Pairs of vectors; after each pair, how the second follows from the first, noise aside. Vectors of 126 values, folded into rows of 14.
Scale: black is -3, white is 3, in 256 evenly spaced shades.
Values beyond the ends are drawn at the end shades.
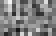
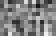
reversed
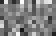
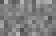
shrunk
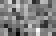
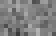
shrunk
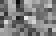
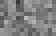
shrunk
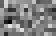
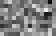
reversed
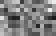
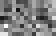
reversed
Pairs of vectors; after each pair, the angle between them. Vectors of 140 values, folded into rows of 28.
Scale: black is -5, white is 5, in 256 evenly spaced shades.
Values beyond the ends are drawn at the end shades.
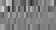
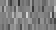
orthogonal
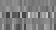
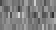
partly opposed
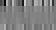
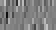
partly opposed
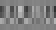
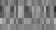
nearly parallel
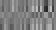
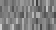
partly opposed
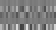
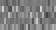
partly aligned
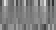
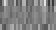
nearly parallel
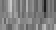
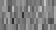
partly opposed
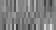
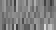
nearly parallel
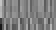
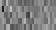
orthogonal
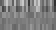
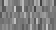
partly aligned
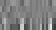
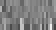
nearly parallel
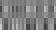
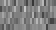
orthogonal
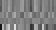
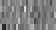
partly opposed
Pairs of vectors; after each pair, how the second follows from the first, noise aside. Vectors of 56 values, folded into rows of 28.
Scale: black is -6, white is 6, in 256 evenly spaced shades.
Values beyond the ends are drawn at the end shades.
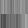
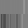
partly zeroed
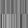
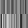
scaled up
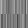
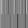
partly zeroed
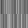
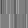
partly zeroed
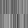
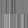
partly zeroed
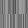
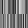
scaled up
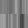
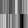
scaled up
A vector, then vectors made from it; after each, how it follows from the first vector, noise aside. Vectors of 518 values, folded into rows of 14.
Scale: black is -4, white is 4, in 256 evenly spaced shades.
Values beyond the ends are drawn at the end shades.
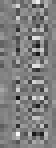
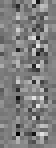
sign-scrambled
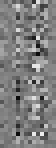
sign-scrambled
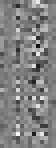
sign-scrambled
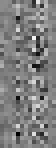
sign-scrambled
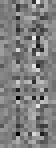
sign-scrambled
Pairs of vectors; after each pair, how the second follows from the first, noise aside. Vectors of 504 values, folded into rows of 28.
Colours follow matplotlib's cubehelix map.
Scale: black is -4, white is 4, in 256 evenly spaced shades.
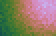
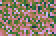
shuffled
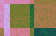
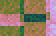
wrapped around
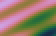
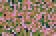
shuffled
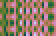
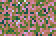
shuffled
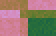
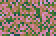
shuffled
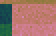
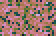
shuffled
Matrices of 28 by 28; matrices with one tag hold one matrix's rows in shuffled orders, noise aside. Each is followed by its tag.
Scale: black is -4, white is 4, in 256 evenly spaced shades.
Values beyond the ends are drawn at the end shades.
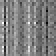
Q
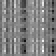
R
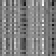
R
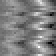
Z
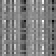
R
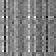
Q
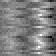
Z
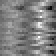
Z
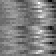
Z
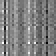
Q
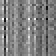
Q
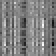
R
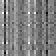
Q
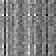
Q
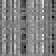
R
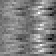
Z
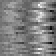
Z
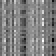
R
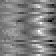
Z
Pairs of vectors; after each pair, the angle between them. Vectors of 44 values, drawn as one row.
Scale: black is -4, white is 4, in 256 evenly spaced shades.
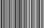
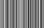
partly opposed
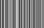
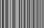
nearly parallel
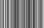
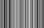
nearly opposite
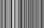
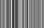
nearly opposite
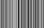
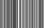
nearly opposite
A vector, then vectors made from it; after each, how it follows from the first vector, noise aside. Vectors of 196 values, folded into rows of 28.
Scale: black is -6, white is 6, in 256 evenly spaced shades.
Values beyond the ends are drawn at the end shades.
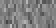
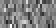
scaled up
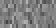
copied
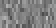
wrapped around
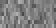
wrapped around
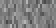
copied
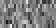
scaled up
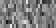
scaled up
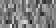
scaled up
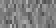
copied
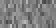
copied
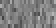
wrapped around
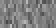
copied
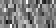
scaled up
